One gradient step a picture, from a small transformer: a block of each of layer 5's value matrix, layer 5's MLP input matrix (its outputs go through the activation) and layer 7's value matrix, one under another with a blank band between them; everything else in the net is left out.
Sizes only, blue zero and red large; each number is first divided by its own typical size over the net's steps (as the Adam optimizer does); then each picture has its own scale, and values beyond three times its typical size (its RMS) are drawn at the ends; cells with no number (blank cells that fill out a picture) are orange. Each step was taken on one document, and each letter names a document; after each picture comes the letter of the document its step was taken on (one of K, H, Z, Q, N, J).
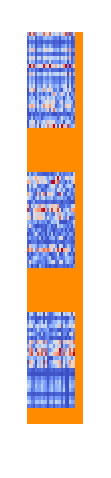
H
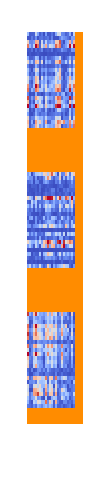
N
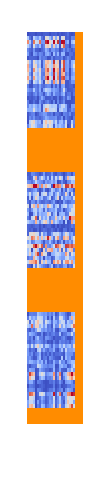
H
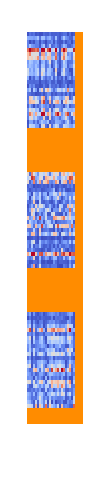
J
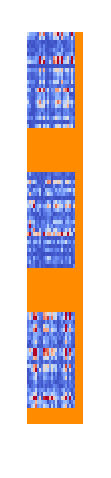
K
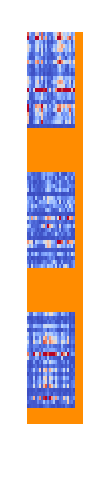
N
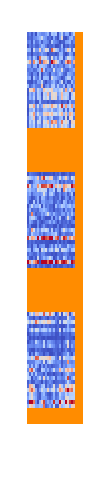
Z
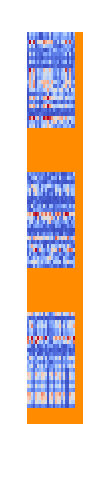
H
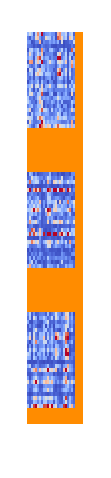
K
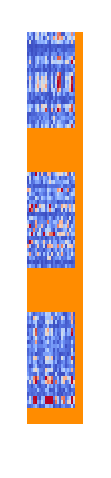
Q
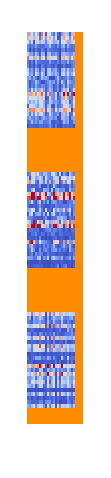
J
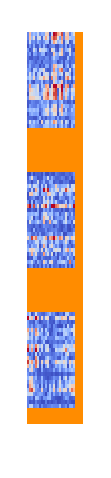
H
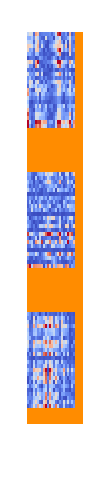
N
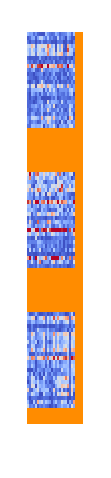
Z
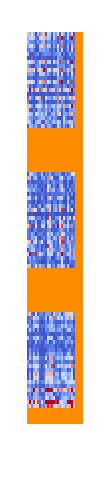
Q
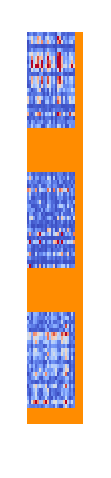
Q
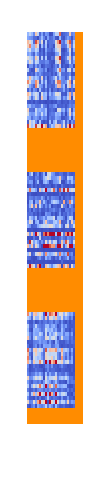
N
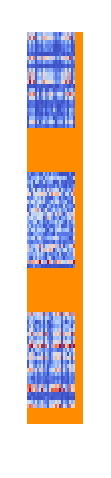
Z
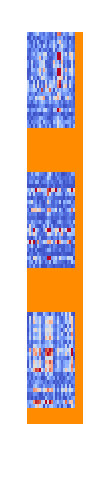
K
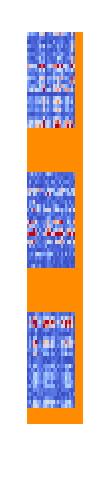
K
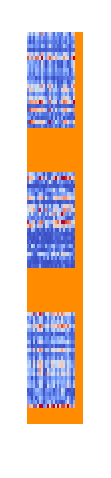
J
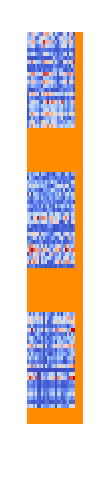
H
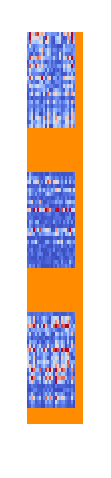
K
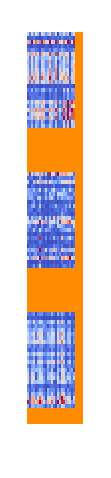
J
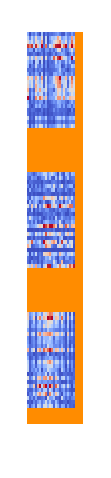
N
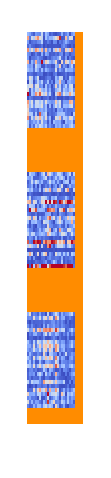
N
